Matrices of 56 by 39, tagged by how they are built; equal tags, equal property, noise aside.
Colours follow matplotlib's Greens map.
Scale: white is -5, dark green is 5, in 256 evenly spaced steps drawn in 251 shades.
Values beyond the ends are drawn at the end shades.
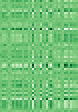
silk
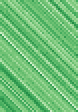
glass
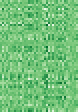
silk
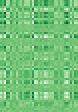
silk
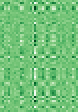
silk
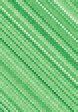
glass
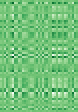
silk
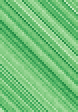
glass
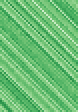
glass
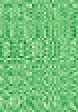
silk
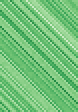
glass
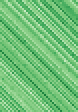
glass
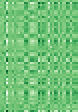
silk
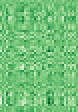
silk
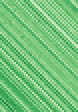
glass
